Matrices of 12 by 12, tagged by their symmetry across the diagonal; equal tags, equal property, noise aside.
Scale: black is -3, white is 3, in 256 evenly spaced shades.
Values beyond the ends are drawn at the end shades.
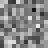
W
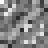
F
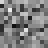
W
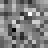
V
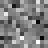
V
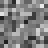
V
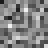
F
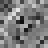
F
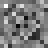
F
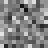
W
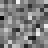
V
